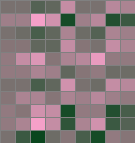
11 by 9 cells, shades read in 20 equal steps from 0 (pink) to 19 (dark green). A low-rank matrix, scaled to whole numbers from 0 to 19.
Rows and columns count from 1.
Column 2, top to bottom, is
10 7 11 9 4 8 10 6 9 6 15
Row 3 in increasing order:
6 6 7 10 11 11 12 13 14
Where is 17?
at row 2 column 8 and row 9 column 8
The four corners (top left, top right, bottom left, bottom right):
10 6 10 9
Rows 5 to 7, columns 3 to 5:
2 9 6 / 6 7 12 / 14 12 3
